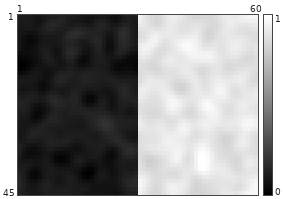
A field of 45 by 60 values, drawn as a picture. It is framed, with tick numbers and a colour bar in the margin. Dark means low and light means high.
It is made of 1 by 2 panels. Panel 1,1: very low, blotchy, faint in contrast. Panel 1,2: very high, blotchy, faint in contrast.
